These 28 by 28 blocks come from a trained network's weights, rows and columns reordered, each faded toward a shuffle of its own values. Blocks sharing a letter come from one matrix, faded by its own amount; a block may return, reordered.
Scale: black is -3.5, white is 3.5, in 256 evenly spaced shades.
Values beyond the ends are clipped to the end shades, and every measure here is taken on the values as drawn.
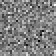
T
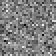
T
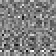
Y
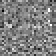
Y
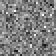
T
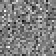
T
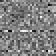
Y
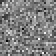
T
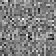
Y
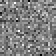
T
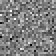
T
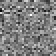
Y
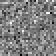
T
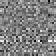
Y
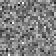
T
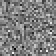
T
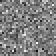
T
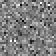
T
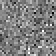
T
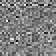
Y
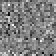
Y
